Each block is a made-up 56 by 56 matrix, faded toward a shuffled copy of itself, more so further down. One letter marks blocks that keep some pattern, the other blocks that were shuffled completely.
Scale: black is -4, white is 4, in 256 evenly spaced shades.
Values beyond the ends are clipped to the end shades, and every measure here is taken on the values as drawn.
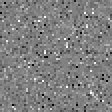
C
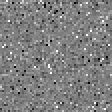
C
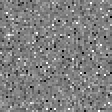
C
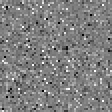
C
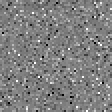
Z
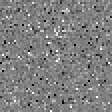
C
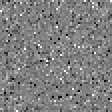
C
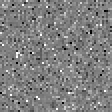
Z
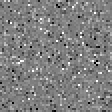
Z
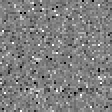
C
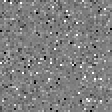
C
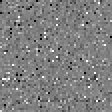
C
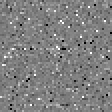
C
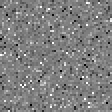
Z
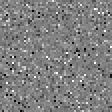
C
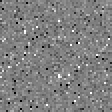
Z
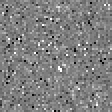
Z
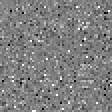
C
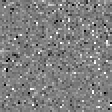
C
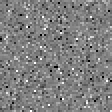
Z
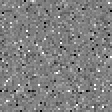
C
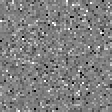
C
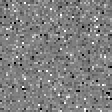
C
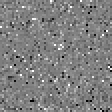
C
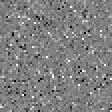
C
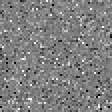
Z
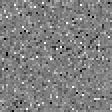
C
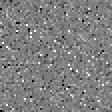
Z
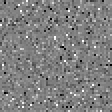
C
